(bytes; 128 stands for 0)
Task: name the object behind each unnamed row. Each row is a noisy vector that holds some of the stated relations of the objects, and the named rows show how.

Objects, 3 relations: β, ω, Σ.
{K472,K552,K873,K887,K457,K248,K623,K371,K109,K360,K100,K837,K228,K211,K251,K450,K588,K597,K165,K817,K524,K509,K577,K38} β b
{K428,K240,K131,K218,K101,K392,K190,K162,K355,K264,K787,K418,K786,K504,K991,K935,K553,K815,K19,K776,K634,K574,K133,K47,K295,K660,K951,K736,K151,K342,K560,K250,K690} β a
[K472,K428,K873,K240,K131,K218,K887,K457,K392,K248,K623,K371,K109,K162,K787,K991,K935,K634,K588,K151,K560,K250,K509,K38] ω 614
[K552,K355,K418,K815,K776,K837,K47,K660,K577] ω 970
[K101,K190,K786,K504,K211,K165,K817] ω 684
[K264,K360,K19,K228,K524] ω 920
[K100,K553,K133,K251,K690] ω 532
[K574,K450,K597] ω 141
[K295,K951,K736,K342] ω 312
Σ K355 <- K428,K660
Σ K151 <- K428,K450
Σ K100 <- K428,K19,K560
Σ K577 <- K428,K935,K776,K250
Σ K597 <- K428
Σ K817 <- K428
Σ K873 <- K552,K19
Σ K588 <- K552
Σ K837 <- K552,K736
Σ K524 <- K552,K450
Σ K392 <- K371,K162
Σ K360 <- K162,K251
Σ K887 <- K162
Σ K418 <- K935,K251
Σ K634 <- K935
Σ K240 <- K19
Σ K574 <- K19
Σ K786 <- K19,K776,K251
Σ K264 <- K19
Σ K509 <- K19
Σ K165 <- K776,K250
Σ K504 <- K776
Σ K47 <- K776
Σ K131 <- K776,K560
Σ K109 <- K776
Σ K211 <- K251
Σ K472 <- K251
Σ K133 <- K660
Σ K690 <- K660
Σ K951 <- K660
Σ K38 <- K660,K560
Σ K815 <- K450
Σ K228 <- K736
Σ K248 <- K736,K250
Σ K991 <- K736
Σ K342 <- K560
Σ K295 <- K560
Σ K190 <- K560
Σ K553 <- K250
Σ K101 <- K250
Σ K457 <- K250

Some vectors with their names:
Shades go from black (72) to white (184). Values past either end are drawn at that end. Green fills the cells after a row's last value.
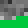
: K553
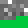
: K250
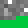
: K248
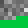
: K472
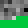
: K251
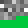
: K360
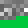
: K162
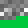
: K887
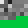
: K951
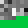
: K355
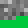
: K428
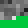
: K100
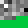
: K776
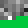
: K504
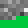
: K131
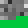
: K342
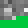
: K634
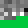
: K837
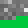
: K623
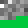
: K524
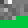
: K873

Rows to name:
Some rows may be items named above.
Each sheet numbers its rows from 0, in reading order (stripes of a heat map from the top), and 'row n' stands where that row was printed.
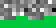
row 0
K552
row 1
K450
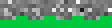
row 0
K109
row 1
K935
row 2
K450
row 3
K38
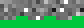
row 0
K560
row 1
K817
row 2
K588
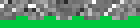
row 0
K574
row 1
K264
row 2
K553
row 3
K991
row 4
K524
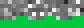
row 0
K109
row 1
K228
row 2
K815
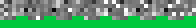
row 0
K47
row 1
K786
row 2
K597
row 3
K815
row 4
K660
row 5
K776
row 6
K228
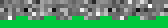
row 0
K211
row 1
K47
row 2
K935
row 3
K577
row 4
K190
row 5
K736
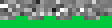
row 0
K19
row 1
K418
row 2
K371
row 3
K109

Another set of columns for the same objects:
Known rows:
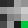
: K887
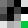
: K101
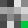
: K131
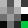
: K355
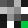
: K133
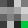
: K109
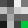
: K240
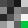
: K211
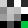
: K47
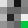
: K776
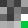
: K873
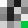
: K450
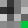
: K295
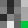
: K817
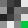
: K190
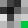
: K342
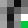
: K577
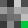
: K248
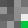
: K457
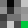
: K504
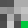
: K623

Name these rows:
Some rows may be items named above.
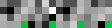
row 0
K951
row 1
K355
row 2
K951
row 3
K360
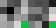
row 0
K951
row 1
K553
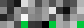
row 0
K211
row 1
K418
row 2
K951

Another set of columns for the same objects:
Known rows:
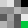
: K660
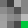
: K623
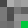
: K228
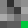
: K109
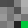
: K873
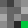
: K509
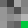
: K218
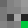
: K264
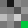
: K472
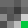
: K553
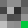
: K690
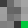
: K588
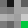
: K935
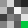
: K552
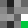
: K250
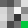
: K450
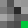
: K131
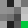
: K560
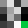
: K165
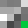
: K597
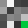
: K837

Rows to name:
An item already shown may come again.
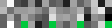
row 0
K815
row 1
K560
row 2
K935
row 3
K786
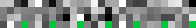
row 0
K418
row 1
K355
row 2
K736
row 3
K190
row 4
K815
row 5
K524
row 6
K660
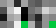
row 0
K211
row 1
K19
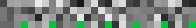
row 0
K228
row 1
K951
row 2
K776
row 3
K552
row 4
K577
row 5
K360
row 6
K47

